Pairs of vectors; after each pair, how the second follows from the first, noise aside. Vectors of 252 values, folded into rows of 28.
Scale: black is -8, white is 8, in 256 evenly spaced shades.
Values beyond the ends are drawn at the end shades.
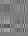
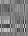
scaled up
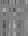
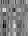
scaled up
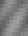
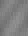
shrunk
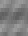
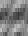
scaled up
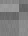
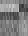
scaled up
